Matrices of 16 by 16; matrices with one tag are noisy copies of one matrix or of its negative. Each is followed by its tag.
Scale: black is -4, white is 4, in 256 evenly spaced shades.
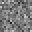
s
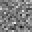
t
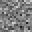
t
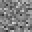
t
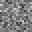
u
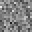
s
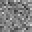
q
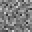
t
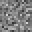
t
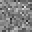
q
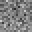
u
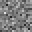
t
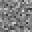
t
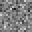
u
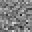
t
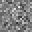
u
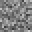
t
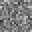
s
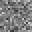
q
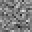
t
